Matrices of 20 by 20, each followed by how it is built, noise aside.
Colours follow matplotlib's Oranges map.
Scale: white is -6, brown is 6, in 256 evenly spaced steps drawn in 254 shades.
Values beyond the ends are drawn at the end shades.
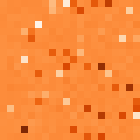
sparse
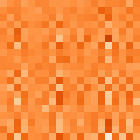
low rank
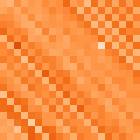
Toeplitz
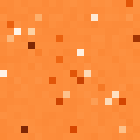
sparse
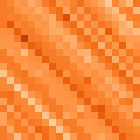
Toeplitz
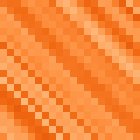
Toeplitz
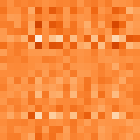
low rank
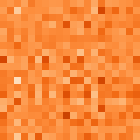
low rank
